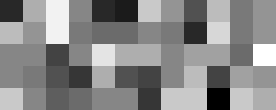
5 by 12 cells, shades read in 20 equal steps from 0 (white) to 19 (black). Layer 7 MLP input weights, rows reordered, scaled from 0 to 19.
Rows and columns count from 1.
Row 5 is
4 9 12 11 9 9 15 4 4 19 4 6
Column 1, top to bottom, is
16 5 9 9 4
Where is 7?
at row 3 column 9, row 3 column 10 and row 4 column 11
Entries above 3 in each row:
11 10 10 12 12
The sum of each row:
113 102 89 123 106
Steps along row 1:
down down up up up down up up down up down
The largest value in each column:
16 10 14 15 16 17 15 10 16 19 11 8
